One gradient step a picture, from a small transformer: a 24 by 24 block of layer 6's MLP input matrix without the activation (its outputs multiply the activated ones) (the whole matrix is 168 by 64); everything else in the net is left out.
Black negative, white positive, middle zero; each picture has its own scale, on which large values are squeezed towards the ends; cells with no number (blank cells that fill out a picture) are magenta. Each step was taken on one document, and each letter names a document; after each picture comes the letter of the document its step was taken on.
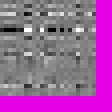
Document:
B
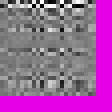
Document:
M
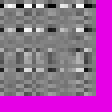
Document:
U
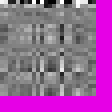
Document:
M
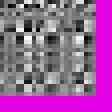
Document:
U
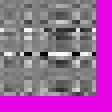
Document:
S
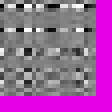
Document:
U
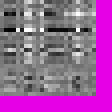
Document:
B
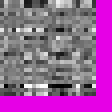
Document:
S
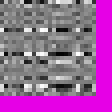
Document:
S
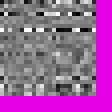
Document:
S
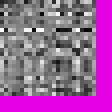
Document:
S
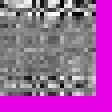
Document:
M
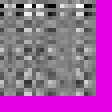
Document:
U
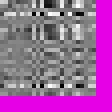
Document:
M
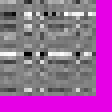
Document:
B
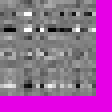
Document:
B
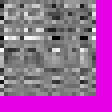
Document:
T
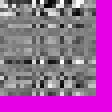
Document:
M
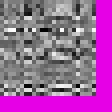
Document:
S
